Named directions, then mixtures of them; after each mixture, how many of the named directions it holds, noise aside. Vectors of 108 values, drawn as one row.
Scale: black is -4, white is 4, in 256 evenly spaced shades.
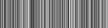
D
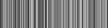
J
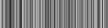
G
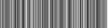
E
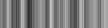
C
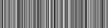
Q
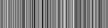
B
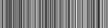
three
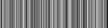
one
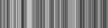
two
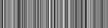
one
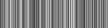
three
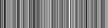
three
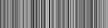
three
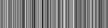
one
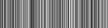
one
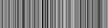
two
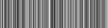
three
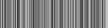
three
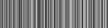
three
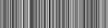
two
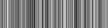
two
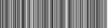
one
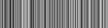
two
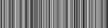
one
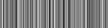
one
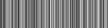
three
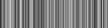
two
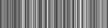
two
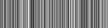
one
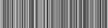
one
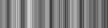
one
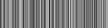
three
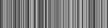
one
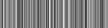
one
